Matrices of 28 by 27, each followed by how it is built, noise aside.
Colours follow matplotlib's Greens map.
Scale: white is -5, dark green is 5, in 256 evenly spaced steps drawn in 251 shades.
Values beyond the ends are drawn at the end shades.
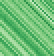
Toeplitz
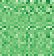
low rank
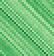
Toeplitz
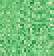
low rank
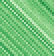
Toeplitz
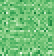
low rank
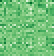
low rank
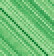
Toeplitz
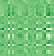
low rank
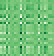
low rank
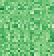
low rank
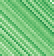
Toeplitz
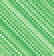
Toeplitz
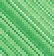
Toeplitz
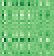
low rank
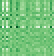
low rank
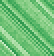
Toeplitz
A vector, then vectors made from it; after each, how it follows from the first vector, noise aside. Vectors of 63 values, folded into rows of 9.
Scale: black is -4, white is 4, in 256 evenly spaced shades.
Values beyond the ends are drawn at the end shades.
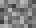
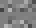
partly zeroed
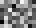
scaled up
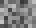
negated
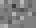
partly zeroed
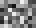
scaled up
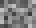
negated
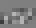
partly zeroed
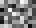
scaled up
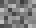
negated
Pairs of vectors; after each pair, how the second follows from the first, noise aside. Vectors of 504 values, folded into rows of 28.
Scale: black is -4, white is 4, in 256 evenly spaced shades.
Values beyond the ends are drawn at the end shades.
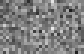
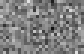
negated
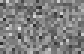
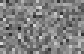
negated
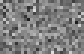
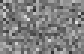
negated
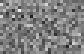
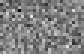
negated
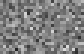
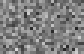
negated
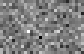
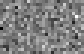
shuffled
